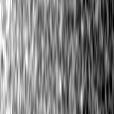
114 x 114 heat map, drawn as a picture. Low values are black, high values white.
The grain runs up and down. Values rise toward the left. Overall the values sit about 50% of the way up the scale.
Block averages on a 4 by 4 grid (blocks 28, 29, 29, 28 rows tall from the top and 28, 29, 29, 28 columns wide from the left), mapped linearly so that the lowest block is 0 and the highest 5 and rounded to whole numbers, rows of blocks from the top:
5310 | 5320 | 4320 | 5320
